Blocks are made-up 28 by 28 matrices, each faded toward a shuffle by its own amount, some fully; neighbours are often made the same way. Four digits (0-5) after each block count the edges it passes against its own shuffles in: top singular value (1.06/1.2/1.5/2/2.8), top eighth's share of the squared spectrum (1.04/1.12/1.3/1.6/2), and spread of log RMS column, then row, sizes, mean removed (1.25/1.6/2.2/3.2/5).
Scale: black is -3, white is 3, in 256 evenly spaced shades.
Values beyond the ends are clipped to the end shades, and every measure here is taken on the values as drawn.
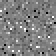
0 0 0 0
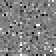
1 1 0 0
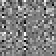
3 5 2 2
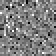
0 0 0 0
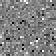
1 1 0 0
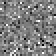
0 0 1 0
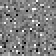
0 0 0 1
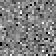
0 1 0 0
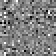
1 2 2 2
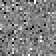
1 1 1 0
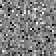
0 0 0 0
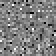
0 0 0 0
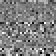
1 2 0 3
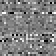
1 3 0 3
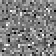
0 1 0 1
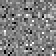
3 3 1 1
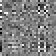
3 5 2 2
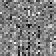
3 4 2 1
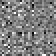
3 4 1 1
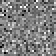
1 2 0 1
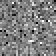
1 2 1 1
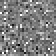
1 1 0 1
